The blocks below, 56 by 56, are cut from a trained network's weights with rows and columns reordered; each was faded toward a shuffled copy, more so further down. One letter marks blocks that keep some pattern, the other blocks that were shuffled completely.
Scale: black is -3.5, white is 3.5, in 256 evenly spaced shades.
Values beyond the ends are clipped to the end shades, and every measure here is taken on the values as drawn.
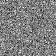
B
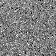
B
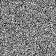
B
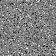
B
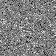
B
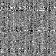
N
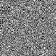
N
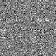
N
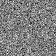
B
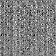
N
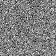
B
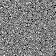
B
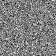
B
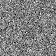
B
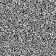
B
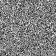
B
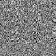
N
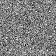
B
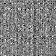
N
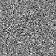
N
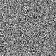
N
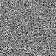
N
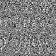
N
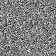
B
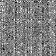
N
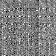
N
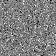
B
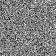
B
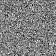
B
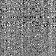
N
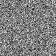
B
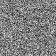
B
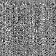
N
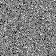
B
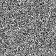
B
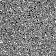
B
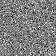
B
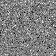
B
